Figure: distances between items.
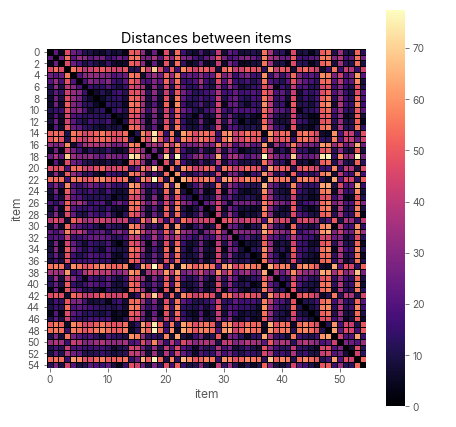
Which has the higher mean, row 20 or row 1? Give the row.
20
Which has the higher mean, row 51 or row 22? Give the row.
22
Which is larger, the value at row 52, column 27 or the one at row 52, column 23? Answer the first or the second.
the second
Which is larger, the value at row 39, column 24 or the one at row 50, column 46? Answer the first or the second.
the second
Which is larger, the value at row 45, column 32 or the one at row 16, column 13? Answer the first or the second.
the second
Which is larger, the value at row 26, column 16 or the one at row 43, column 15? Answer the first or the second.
the second
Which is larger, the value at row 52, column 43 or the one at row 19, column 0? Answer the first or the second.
the first
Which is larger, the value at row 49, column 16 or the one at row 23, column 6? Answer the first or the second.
the first
